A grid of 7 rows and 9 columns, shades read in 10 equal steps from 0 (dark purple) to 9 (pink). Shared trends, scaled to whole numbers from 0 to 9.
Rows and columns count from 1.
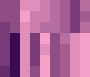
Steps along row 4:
down up down up down up up up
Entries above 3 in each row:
8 8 7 6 6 6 7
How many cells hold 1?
0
